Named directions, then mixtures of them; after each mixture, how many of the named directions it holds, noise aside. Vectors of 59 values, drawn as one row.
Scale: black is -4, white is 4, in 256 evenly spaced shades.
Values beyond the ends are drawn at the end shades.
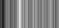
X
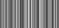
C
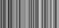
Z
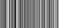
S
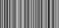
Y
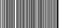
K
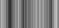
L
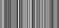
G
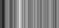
one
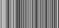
three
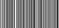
one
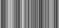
two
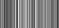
three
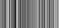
one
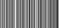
one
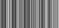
two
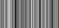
three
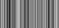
two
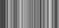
two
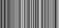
two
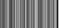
three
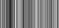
three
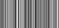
three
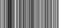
three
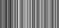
three
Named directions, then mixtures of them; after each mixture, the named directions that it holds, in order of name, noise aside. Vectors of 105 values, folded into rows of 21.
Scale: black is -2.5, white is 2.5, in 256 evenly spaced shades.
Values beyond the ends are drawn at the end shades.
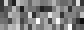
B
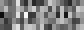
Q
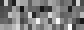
B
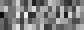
Q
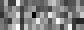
B, Q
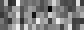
B, Q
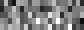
B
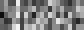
B, Q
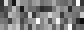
B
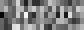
Q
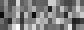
B, Q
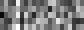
B, Q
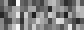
B, Q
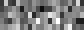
B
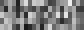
Q
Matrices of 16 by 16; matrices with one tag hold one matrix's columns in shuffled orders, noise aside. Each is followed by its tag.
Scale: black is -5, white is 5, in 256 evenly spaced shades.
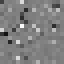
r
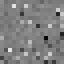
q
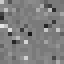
r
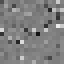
r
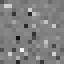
q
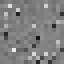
q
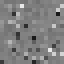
q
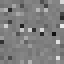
r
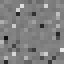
q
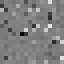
r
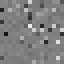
r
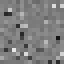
q
